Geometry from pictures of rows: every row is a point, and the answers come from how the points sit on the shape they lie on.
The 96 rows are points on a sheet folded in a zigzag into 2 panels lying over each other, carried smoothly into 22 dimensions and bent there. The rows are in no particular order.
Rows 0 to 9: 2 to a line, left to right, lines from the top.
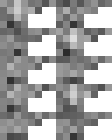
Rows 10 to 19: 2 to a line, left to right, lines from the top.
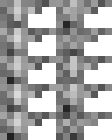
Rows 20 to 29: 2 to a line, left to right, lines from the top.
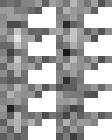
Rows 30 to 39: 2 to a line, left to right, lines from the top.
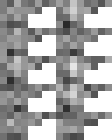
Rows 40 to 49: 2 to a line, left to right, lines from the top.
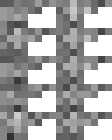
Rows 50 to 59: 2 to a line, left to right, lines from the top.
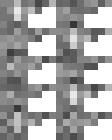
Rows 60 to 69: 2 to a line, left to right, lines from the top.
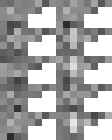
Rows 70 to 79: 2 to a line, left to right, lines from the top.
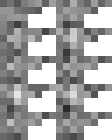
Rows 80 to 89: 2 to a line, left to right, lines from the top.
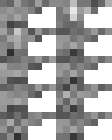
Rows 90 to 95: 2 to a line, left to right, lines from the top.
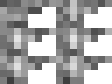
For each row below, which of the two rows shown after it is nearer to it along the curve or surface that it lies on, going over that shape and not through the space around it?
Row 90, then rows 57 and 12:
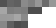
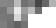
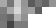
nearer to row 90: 12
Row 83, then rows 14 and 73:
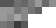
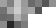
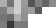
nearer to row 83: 73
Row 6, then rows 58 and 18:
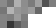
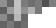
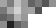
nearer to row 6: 18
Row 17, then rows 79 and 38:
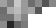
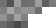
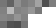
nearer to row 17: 38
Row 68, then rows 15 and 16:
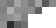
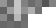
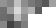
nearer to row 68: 16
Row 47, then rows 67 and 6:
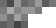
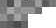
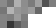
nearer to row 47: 67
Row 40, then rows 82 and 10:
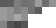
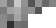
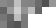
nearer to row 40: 82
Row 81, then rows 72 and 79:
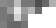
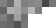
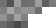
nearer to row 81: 72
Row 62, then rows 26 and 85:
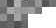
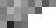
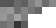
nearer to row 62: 85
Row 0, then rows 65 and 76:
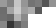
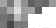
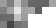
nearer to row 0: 76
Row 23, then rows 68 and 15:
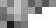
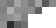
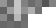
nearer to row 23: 68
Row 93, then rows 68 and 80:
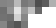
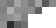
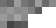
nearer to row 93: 68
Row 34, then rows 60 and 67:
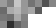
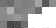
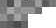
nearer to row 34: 60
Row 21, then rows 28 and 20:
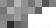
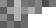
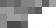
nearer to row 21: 20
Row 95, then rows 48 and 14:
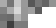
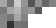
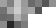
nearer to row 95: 48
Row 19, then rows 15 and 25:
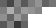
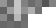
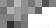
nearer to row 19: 15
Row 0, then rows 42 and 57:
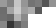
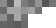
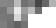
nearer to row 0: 57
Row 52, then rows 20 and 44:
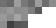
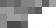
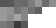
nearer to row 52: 44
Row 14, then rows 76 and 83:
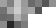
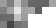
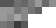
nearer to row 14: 76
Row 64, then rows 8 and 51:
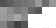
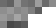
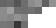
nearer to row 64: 8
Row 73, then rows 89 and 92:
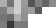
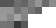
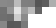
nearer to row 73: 92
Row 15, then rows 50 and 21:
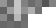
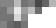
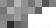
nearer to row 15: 50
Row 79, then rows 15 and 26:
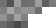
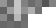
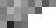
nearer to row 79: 15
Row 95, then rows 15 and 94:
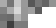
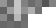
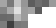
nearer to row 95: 94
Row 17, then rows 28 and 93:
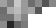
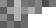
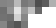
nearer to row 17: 93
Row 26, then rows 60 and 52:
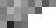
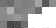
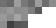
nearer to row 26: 60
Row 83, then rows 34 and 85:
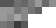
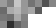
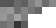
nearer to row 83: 85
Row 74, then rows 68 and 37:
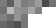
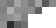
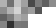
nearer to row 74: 68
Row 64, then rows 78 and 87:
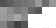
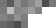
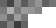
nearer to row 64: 87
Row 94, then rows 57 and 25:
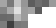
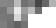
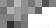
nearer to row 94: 57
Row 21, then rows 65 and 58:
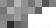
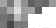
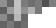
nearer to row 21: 65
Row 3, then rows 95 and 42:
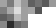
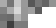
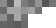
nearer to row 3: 95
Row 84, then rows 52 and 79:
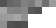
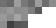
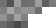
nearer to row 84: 52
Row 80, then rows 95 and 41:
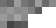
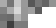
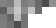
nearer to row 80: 95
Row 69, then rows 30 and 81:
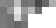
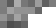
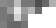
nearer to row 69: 81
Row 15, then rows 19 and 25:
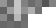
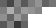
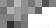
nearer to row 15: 19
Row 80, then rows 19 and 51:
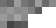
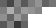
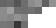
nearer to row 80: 19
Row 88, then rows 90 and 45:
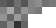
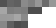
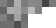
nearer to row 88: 90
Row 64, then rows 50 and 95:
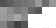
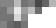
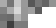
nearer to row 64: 95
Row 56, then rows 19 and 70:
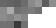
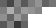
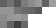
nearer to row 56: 70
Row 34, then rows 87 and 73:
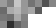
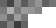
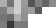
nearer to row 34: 73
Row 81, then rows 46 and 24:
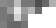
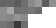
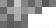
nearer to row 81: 24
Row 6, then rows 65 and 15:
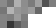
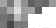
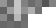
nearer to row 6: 65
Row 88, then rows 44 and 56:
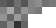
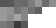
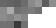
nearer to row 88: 44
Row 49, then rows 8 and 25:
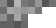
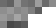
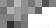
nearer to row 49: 8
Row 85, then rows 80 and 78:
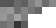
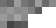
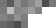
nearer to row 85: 80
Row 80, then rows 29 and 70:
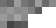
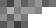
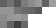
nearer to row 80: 29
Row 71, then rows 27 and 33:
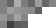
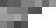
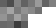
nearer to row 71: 33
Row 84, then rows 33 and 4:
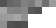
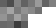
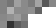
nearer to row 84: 33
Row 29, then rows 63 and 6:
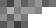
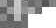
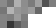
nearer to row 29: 63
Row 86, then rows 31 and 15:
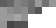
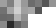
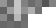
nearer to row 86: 15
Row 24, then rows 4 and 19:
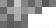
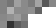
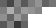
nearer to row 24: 19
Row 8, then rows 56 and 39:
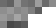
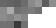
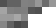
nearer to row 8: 39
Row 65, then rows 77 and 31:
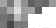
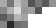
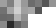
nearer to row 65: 77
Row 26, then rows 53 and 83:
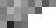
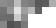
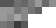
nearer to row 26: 53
